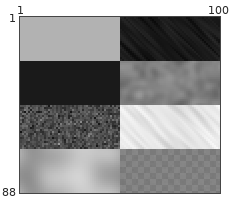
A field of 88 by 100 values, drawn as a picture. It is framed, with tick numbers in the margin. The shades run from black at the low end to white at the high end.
It is made of 4 by 2 panels. Panel 1,1: high, flat. Panel 1,2: very low, slanting down to the right, faint in contrast. Panel 2,1: very low, flat. Panel 2,2: middling, blotchy, faint in contrast. Panel 3,1: low, fine-grained. Panel 3,2: very high, slanting down to the right, faint in contrast. Panel 4,1: high, smooth. Panel 4,2: middling, checkered, faint in contrast.
